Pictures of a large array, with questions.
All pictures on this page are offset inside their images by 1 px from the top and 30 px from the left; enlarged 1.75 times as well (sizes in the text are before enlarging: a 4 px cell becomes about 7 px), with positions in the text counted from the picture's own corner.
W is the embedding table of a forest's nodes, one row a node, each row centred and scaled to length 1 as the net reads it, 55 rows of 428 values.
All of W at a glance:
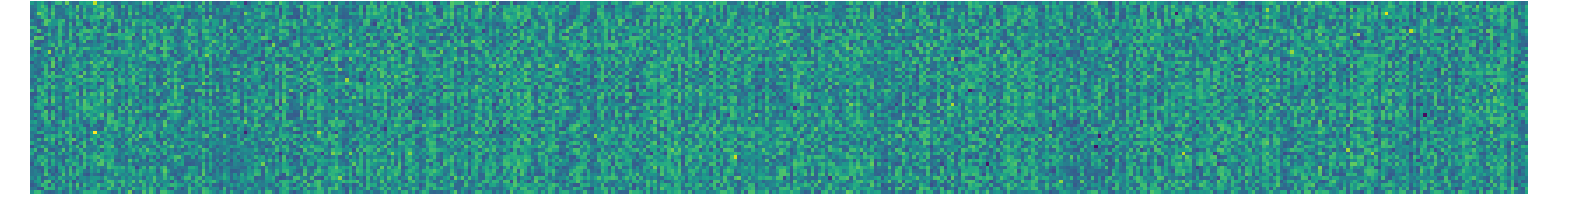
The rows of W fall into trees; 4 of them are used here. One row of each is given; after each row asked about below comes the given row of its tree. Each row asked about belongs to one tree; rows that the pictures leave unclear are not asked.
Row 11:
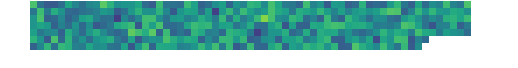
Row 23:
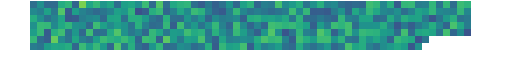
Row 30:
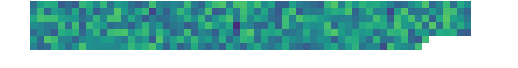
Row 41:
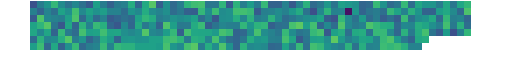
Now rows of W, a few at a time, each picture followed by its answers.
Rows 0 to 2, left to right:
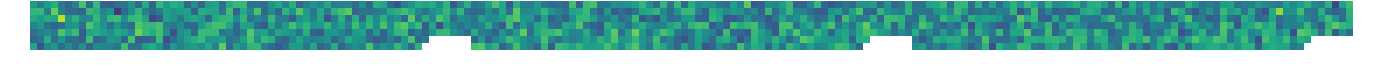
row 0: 30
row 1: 41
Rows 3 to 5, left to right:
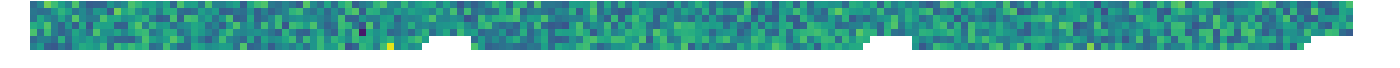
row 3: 41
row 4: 41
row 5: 23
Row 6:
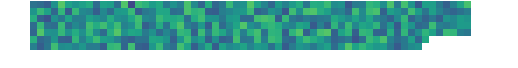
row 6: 23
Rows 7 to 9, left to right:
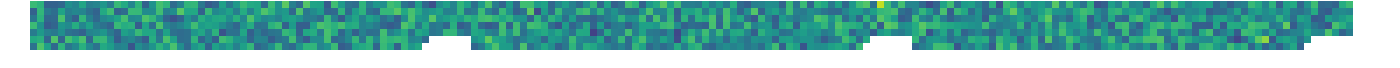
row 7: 11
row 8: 30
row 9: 23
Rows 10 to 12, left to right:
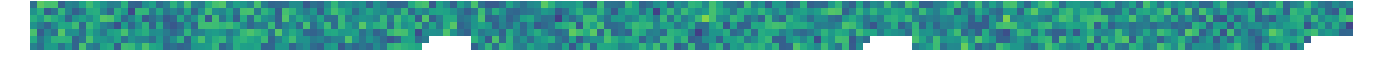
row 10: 30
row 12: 11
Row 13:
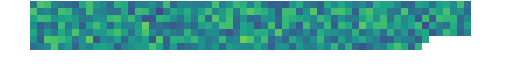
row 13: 30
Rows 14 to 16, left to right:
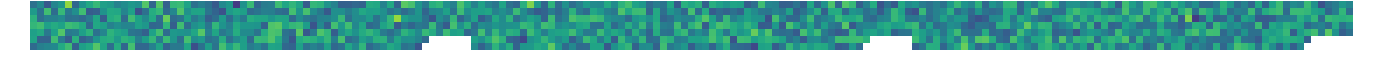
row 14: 23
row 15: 23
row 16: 11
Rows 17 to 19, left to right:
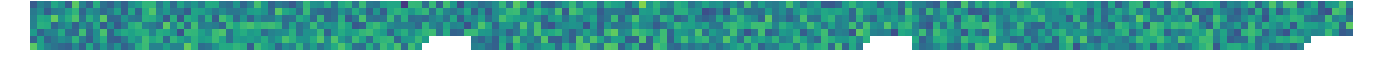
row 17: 41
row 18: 41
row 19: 23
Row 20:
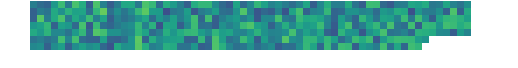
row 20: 41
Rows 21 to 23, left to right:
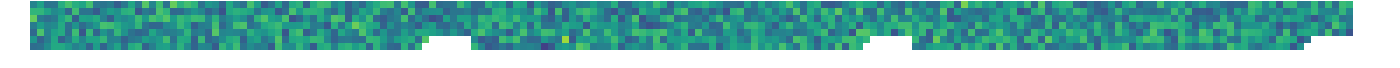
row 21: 23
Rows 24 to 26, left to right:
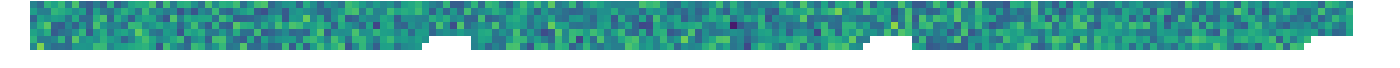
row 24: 41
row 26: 41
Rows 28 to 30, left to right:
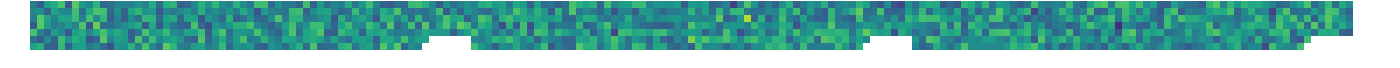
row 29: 41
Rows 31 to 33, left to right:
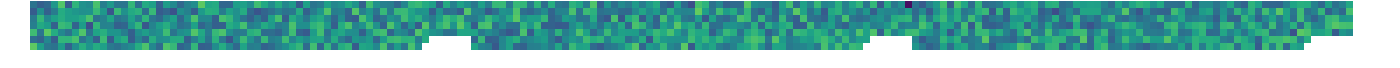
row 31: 41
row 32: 41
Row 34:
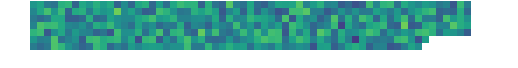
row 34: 23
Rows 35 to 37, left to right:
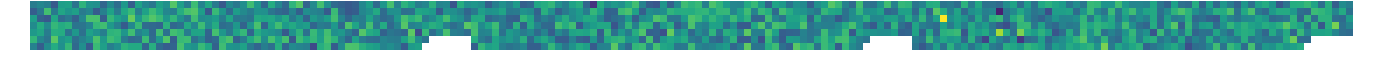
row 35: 23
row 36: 11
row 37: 30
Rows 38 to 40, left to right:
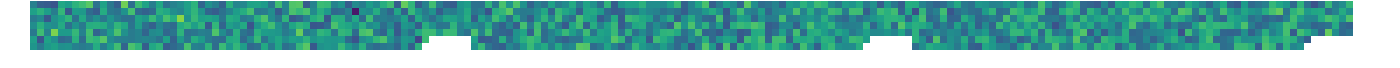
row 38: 23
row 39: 41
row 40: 11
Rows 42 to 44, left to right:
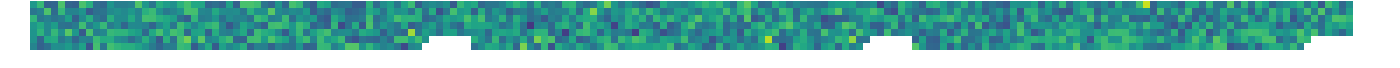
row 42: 23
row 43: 11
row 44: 41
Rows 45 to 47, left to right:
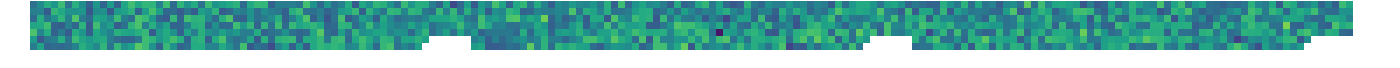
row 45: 41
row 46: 41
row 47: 23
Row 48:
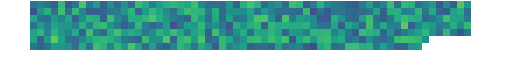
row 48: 23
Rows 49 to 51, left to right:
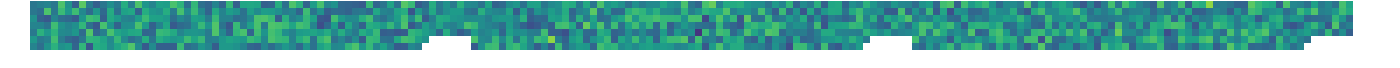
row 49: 23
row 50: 11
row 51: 23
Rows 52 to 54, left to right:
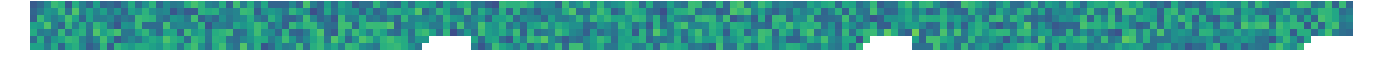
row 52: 41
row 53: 23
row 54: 30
